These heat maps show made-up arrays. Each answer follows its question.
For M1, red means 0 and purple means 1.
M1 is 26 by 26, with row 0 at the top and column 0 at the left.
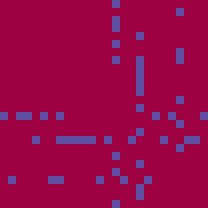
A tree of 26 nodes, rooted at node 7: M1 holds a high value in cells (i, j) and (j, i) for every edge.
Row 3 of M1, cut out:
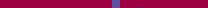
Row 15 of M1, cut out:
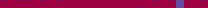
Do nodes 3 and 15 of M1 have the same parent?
no
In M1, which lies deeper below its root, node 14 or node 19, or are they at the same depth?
node 19
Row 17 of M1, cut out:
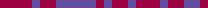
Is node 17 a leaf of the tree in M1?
no
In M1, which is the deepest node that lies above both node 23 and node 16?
17
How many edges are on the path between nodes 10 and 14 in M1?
3
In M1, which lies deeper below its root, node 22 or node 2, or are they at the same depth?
node 2
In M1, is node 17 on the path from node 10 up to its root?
yes
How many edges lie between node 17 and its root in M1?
1
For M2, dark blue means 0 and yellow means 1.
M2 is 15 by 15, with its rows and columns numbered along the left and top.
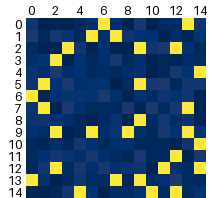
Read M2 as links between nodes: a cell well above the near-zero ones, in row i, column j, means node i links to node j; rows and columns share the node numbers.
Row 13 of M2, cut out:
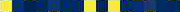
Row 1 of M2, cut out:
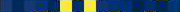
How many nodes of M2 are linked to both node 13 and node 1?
1
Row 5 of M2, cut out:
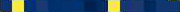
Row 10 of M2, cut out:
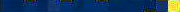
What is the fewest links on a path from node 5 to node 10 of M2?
5
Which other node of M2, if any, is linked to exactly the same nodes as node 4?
node 10
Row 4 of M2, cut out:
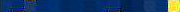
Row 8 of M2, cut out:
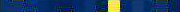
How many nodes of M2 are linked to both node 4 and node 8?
0
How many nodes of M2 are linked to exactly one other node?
6
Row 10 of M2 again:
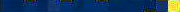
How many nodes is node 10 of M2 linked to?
1
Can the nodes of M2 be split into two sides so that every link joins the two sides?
no
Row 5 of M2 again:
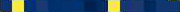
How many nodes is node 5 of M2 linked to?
2
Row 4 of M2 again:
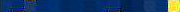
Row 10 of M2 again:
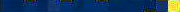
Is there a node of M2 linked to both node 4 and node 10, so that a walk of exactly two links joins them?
yes
